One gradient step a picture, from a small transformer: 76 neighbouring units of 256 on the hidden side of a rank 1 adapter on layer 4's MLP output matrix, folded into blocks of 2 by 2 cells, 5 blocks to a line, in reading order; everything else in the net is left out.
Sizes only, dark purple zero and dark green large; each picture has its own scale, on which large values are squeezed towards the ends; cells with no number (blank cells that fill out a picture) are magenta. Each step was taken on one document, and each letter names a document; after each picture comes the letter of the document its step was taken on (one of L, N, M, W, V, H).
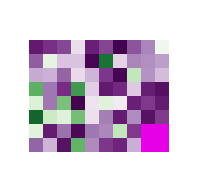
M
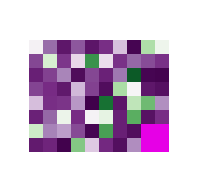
M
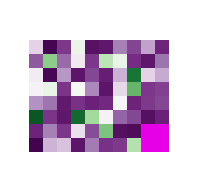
M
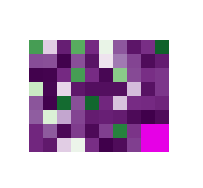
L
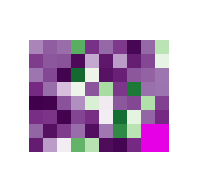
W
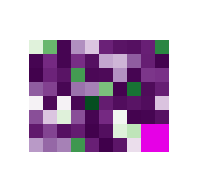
L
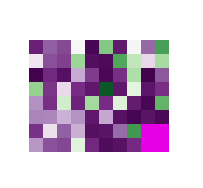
L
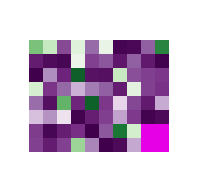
L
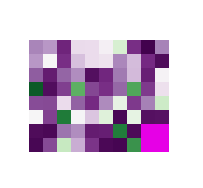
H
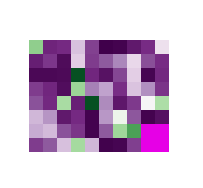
W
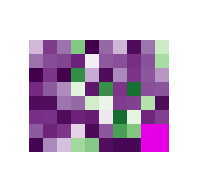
W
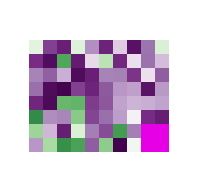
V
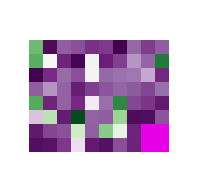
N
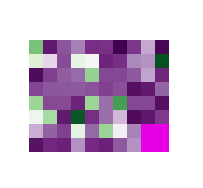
N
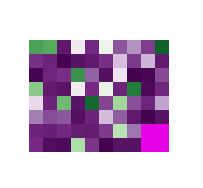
L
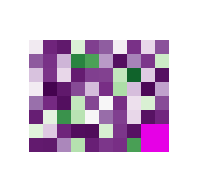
M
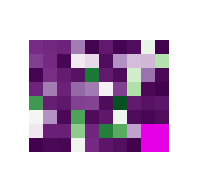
N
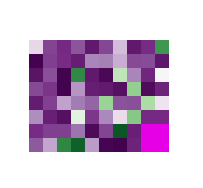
W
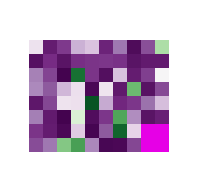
W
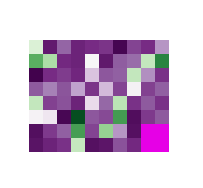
N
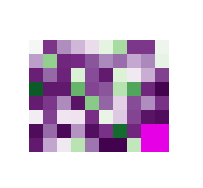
H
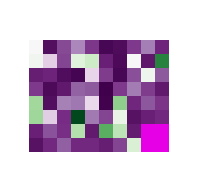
N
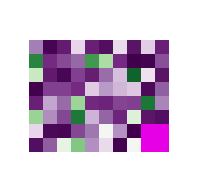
V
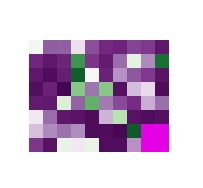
W
